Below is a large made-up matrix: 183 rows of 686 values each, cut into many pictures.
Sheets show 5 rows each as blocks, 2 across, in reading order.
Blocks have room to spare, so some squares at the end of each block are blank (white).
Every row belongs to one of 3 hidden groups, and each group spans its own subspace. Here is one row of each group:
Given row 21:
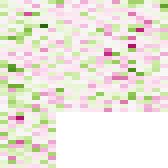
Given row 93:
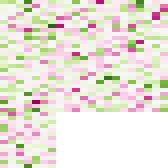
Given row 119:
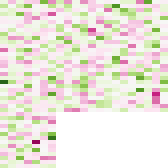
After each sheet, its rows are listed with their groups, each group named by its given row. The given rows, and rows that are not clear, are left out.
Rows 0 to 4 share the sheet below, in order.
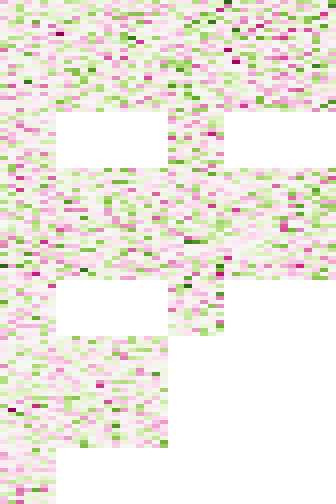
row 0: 119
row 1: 21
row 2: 93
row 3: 21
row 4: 119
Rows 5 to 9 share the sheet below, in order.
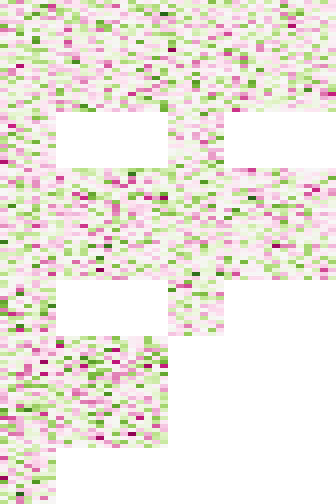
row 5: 119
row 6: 119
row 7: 21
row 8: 21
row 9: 21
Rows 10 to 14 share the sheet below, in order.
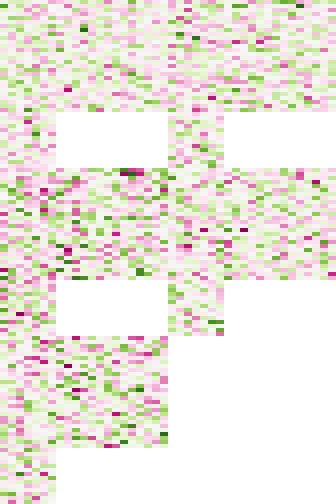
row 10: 93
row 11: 93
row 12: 93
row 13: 119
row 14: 21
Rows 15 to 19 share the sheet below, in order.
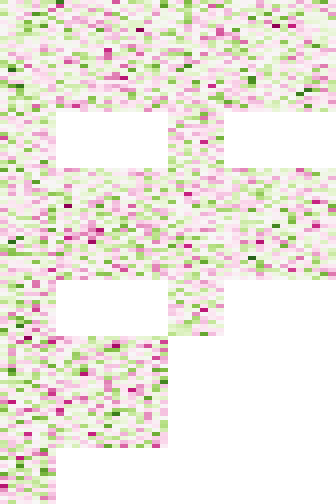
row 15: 21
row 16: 119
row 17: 119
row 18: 119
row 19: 21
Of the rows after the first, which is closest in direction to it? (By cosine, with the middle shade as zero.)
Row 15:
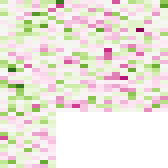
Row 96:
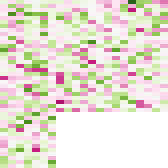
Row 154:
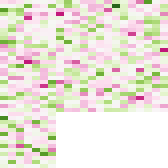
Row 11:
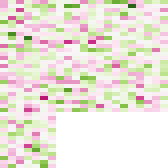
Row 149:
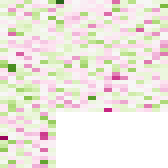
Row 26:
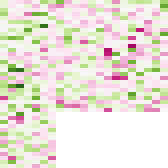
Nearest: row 26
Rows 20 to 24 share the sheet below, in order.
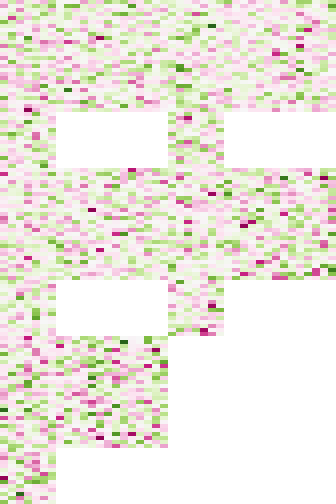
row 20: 93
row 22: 93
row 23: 21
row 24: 21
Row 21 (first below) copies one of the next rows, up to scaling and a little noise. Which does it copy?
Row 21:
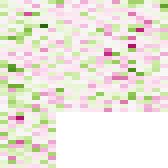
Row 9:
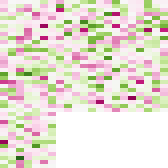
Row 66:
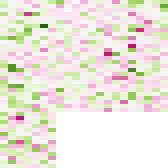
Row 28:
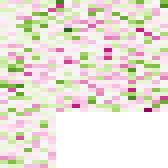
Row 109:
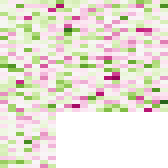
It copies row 66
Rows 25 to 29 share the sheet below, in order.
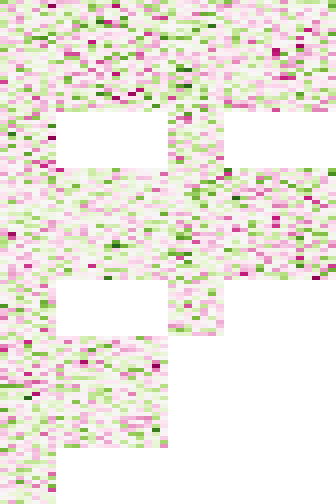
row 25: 119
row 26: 21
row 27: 21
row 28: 21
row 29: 119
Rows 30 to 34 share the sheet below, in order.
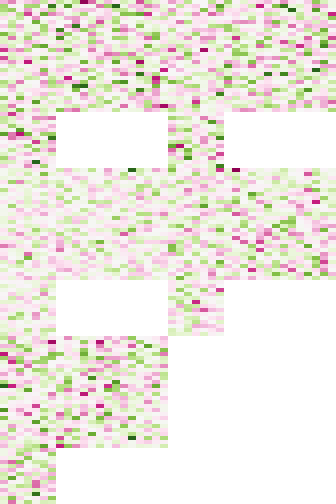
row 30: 119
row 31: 119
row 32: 93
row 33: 119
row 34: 93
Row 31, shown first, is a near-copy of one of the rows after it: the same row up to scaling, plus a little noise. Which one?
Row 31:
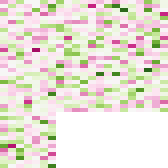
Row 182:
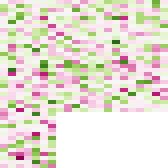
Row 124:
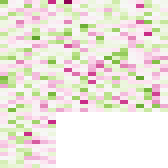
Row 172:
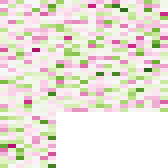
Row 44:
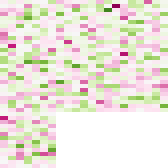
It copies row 172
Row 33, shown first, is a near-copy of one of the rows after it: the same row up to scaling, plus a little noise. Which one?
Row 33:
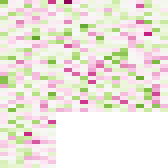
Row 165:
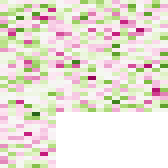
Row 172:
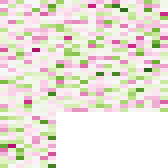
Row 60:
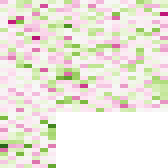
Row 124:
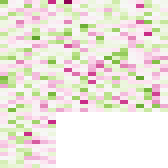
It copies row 124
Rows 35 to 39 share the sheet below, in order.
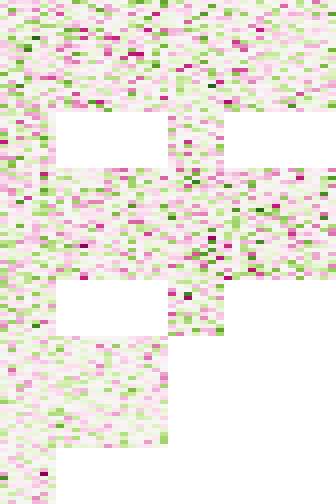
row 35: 21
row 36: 119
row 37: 93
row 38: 93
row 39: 21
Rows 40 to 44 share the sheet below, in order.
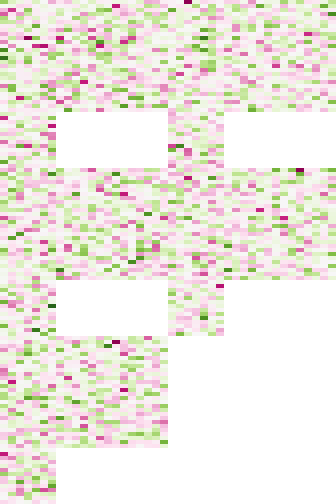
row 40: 119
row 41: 119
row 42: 119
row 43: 93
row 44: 119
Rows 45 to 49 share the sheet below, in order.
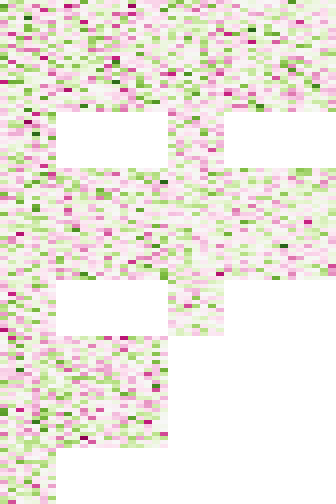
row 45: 93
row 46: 93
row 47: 119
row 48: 21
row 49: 93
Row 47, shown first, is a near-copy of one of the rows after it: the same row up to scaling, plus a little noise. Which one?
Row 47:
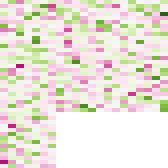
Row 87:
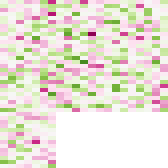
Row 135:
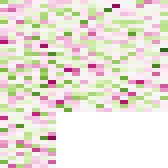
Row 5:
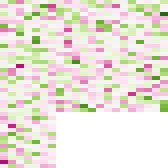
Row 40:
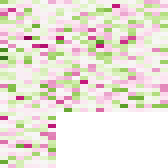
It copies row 5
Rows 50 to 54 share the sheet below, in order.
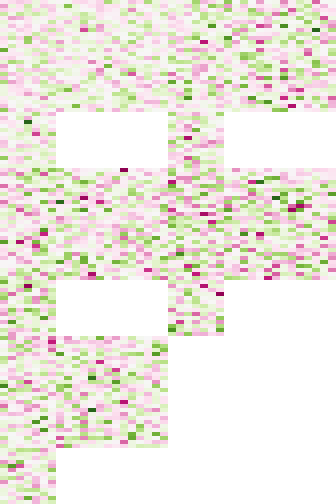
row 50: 93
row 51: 21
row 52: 93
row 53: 119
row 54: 93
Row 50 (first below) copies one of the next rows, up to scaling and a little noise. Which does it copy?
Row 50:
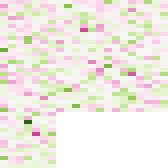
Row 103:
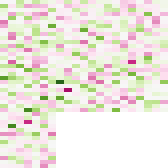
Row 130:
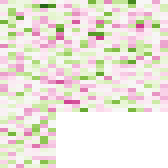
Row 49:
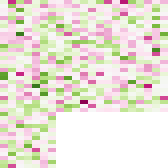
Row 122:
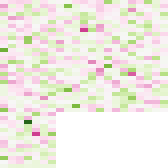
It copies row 122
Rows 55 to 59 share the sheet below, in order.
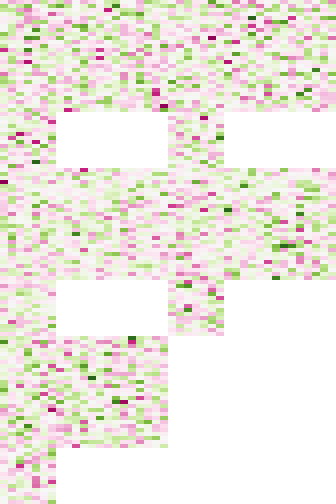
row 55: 119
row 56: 119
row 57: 119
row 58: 21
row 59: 93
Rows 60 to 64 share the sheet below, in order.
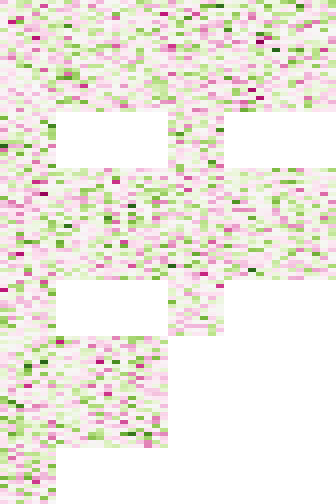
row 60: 119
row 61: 93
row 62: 21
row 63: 93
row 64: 21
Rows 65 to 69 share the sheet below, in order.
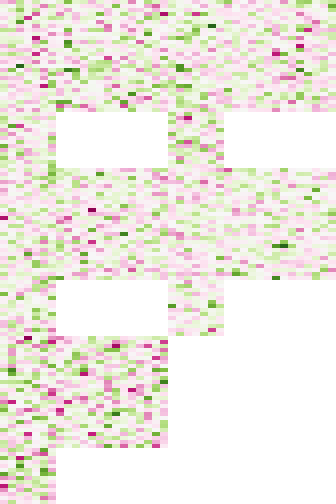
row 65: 119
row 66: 21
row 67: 93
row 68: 21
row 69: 21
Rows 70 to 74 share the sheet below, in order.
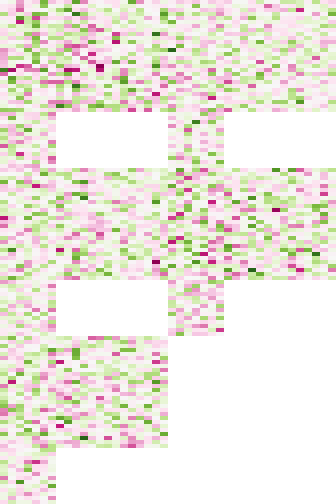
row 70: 119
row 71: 93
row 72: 119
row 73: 93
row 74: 93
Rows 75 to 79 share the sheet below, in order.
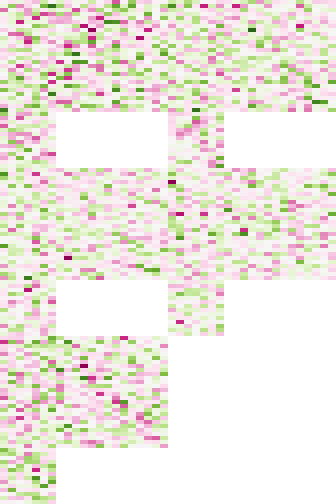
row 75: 119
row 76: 93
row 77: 93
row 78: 119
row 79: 93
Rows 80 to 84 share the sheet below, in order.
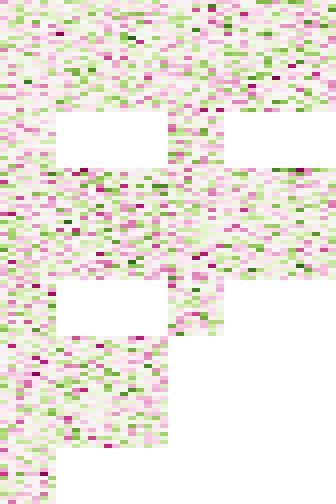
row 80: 119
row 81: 93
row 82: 119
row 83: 93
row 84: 21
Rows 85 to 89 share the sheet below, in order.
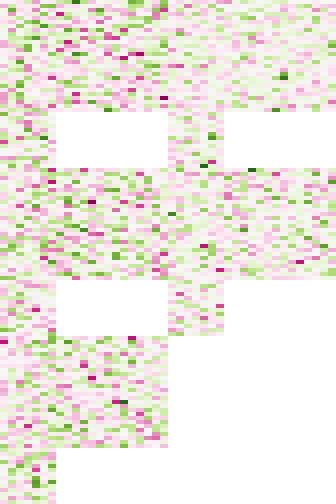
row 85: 21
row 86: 21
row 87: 119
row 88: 119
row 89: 93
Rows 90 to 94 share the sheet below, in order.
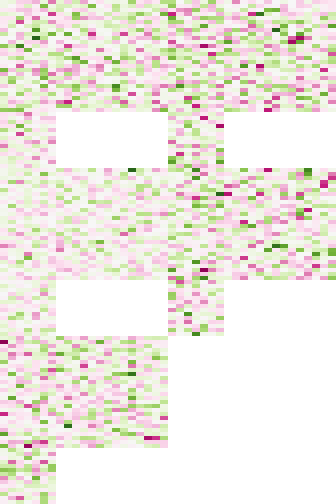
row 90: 119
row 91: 119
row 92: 93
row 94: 93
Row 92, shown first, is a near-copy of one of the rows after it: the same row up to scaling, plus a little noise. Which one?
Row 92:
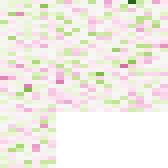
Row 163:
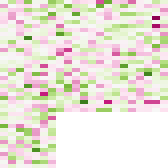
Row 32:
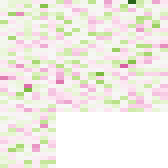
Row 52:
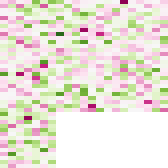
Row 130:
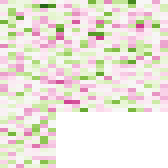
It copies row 32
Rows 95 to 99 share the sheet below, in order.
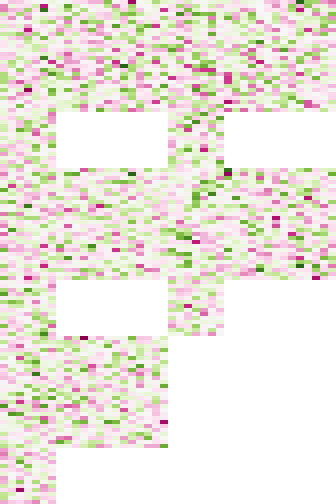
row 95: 93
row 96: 93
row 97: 93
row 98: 21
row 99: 119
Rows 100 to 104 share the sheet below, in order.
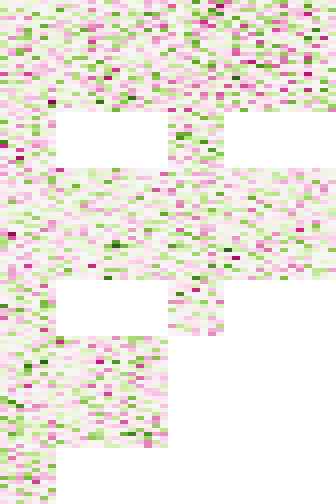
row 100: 21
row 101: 119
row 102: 21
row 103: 93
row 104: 21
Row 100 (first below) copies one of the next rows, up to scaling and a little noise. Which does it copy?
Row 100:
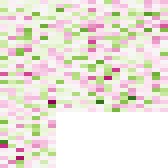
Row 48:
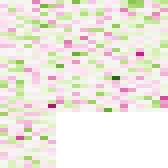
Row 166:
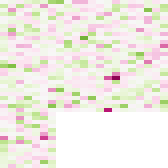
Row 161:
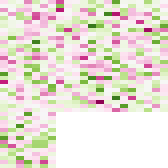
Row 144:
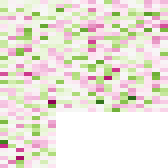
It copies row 144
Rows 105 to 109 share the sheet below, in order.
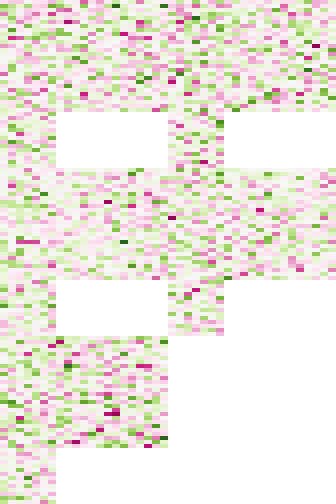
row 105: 119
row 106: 119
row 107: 21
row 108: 93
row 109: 21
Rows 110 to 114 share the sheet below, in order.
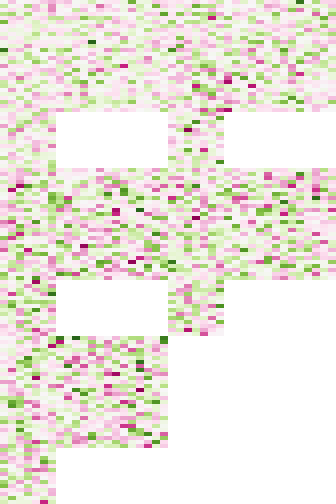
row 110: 93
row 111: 93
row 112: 119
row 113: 21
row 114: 21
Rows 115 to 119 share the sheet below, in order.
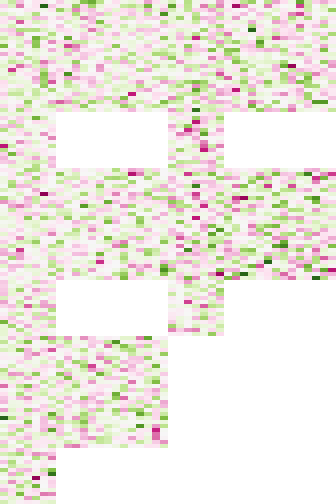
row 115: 119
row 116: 93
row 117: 21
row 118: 21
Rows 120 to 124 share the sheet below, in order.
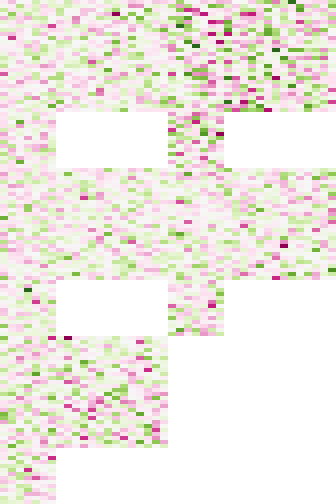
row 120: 21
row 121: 93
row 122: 93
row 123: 21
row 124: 119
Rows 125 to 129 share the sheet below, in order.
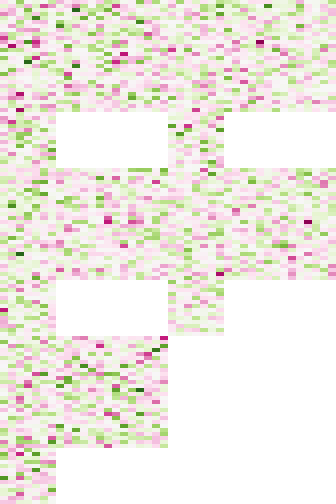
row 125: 119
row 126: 93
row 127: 21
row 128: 21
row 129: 21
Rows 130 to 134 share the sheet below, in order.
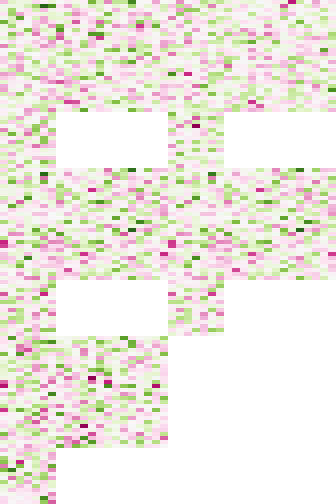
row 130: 93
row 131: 93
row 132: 93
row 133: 93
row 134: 93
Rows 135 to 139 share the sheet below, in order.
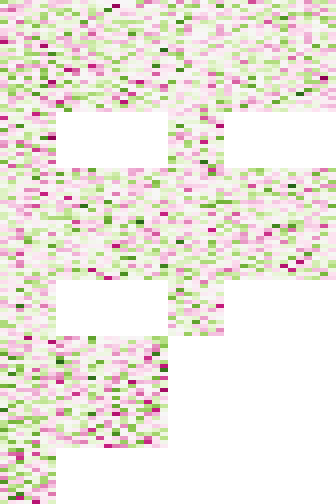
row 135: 119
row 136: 119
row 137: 21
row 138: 119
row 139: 21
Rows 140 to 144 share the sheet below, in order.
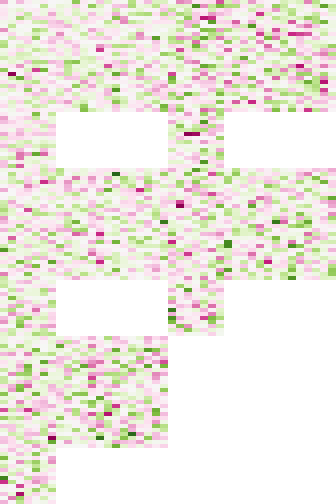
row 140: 119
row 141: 119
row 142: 119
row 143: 21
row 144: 21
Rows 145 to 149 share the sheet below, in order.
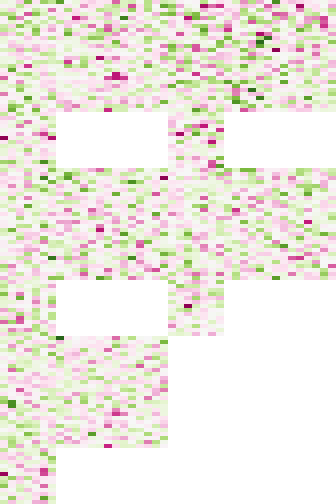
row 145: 21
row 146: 93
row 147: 93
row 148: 21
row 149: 21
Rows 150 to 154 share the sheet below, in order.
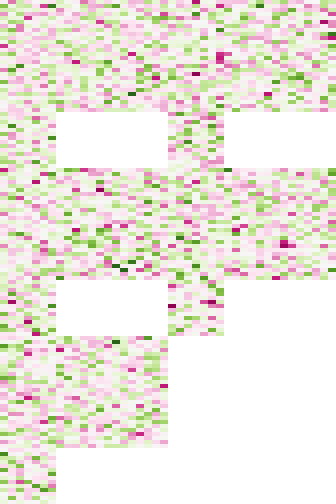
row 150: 119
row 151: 21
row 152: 119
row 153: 21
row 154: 119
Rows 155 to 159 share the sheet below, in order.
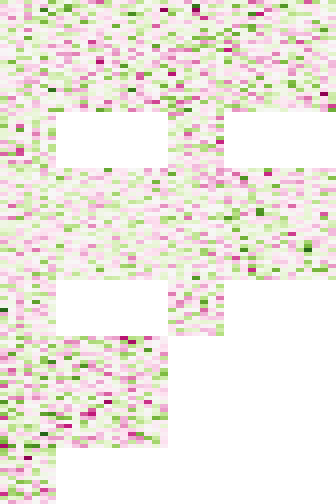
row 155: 93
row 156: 119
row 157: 21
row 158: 93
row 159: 93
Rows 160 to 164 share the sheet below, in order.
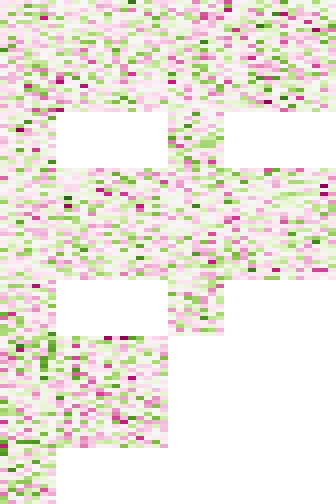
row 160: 93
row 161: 21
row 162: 119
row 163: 93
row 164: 93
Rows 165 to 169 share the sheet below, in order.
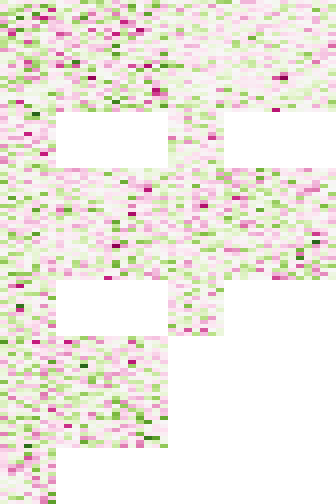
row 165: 119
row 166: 21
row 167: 21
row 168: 21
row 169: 93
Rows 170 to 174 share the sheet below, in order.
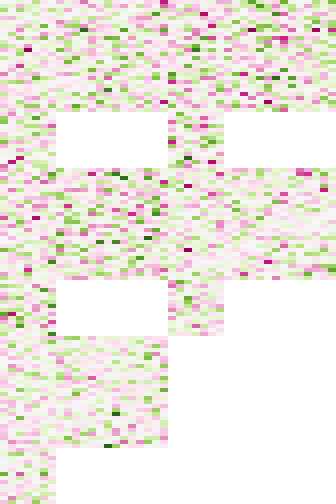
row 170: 21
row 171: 21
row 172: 119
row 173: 21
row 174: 21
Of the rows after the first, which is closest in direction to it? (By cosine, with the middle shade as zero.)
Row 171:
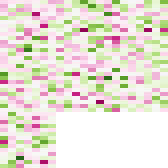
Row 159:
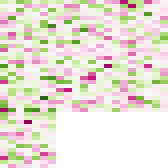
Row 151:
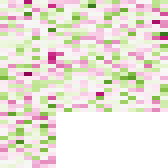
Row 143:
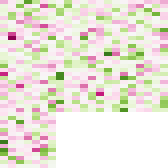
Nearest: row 151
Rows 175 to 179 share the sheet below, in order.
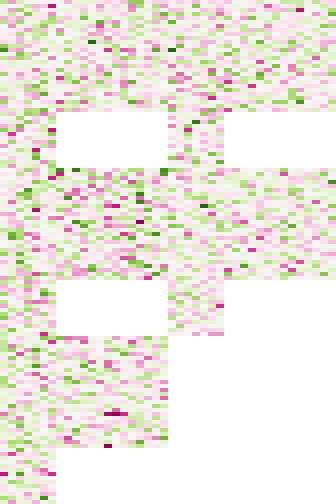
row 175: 93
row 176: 93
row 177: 21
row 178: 119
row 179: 21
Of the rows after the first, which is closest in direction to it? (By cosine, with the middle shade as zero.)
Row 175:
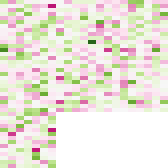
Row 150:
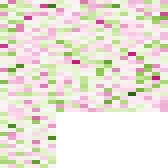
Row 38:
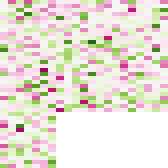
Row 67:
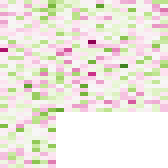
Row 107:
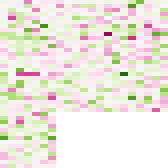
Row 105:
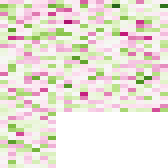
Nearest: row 38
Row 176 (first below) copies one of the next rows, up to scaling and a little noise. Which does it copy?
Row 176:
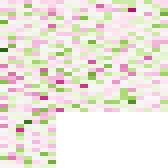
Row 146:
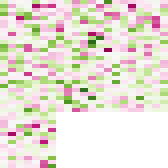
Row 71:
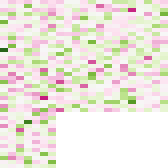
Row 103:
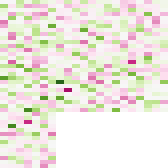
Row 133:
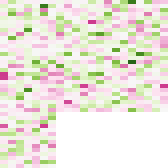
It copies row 71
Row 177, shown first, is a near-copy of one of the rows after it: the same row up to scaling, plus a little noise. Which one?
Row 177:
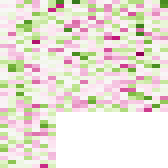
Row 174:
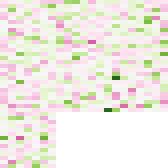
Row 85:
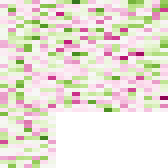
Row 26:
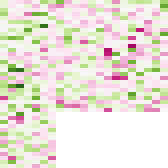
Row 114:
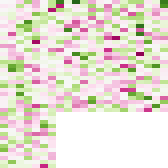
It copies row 114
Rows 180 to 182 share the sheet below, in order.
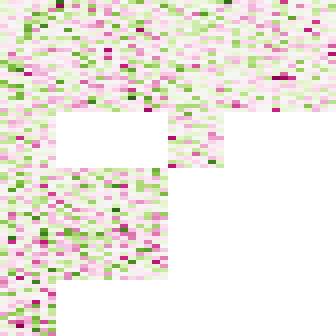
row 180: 21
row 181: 21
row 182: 119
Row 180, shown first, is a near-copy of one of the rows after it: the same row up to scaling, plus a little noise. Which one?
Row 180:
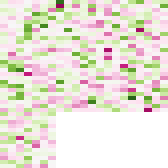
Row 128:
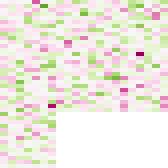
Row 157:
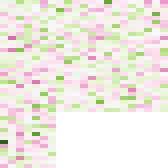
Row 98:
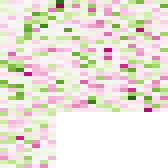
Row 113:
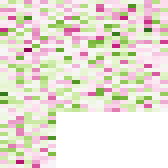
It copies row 98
